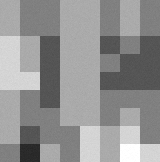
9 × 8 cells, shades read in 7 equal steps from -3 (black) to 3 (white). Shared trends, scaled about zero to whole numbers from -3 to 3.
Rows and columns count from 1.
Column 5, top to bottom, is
1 1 1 1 1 1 1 2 2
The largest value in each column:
2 2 1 1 2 1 3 2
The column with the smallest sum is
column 3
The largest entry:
3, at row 9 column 7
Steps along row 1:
down same up same down up down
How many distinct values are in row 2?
2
